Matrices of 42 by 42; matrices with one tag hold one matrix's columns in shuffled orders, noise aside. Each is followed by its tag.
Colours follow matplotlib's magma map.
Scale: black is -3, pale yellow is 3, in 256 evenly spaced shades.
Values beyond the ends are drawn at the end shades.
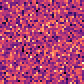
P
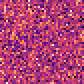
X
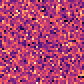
X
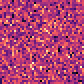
P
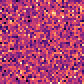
X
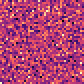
X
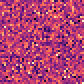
X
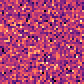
P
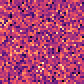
P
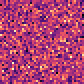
P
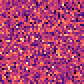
P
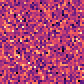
P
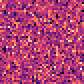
P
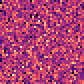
P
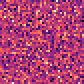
X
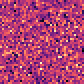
P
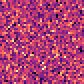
P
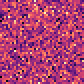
X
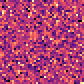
X
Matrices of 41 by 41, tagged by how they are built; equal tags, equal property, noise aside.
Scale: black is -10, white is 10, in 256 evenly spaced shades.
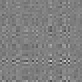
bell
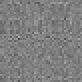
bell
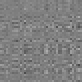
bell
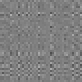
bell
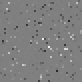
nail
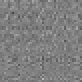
bell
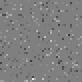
nail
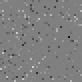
nail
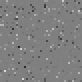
nail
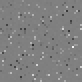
nail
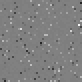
nail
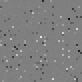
nail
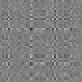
bell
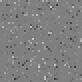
nail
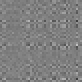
bell
